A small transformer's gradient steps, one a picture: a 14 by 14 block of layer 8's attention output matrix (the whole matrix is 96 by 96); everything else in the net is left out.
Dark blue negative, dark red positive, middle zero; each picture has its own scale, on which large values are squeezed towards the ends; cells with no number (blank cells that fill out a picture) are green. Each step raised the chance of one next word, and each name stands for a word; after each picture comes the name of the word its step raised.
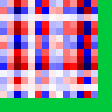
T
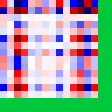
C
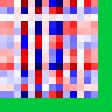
T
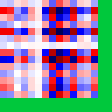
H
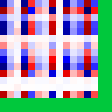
T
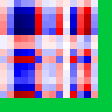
H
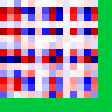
H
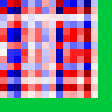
C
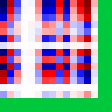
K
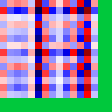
C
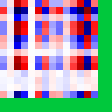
T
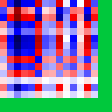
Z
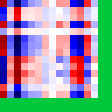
Z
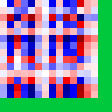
Z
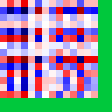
H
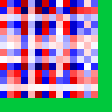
T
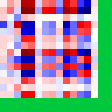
K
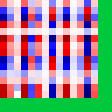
Z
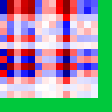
K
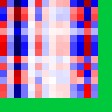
Z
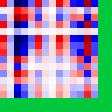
Z
